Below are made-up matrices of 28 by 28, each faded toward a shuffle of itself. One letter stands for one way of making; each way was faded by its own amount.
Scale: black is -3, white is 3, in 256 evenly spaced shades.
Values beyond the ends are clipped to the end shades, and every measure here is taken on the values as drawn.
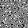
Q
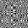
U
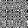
U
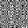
U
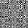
U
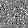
Q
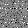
Q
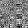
U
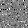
Q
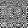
U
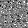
Q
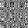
U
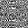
U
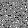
Q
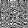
U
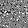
Q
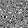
Q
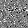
Q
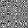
U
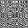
U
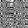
U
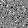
Q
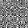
U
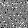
Q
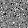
Q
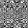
U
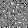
Q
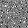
Q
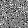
Q
